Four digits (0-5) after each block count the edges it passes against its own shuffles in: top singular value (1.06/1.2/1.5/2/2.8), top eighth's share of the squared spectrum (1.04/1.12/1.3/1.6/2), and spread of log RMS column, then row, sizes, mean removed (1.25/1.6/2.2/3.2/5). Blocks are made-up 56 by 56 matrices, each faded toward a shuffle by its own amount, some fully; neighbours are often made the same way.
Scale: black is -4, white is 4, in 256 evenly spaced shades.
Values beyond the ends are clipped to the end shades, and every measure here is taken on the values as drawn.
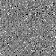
3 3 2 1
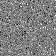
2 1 0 0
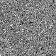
0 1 0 1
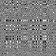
5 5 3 3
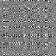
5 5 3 3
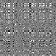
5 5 3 3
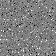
0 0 0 0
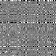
5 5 2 3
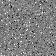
0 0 0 0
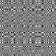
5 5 3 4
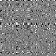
4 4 2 3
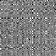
4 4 2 3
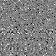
3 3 1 1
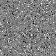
3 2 0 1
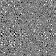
3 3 1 1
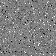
0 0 0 0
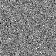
0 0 0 0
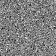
0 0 0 0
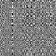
4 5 3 3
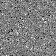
1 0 0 0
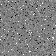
0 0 0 0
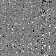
1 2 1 0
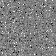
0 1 1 0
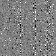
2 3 3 0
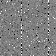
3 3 2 0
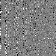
2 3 3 0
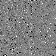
1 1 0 0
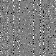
2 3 3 0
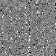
2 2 3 0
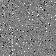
1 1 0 0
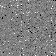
1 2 1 0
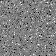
2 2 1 0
